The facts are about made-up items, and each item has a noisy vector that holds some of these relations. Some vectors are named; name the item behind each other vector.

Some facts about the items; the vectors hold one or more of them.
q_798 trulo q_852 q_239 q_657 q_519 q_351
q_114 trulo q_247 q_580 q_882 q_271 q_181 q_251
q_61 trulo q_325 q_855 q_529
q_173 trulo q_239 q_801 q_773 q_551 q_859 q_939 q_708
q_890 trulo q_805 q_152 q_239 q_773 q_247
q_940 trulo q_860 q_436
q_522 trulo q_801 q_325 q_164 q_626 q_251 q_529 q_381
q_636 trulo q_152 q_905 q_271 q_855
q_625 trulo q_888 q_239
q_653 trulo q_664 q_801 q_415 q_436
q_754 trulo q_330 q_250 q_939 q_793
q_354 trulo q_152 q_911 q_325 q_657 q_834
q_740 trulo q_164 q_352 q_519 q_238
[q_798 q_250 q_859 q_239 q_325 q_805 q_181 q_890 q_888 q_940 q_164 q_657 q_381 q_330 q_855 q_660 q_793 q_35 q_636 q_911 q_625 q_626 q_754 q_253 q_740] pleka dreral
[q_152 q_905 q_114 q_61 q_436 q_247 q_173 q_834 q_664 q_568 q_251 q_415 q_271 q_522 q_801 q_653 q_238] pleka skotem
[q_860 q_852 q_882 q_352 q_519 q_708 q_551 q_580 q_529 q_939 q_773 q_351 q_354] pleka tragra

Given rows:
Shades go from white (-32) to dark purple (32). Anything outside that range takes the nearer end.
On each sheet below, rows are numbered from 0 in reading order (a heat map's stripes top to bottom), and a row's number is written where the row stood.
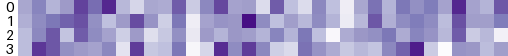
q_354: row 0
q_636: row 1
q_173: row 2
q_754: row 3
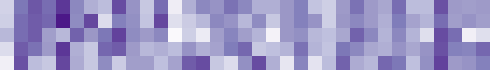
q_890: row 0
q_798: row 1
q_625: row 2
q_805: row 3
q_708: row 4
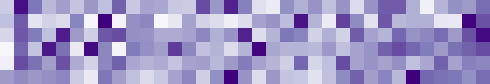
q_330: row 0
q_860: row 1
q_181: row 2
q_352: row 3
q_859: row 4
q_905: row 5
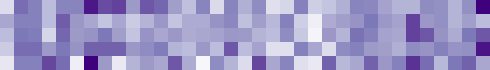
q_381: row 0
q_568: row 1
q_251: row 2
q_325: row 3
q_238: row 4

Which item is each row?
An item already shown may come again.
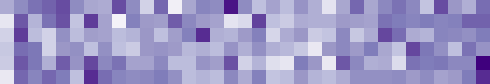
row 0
q_636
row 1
q_519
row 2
q_939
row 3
q_801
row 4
q_911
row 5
q_164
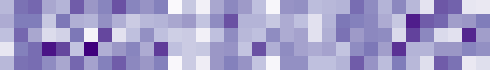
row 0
q_625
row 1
q_152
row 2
q_436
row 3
q_740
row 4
q_625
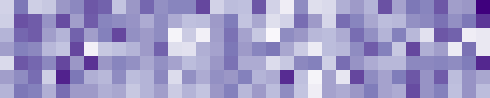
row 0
q_529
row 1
q_657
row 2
q_625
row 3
q_653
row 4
q_657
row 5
q_114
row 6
q_568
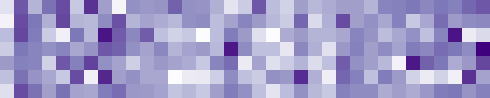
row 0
q_519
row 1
q_859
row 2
q_888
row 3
q_855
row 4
q_834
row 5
q_940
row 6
q_239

